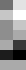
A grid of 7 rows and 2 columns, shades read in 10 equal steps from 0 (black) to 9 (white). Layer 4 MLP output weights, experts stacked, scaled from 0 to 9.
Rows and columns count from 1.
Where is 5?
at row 3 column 1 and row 4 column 1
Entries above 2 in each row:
2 2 2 2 1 0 2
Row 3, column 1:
5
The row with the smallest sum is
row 6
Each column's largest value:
7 9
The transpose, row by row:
4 7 5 5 6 1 6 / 8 9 7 6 2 0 6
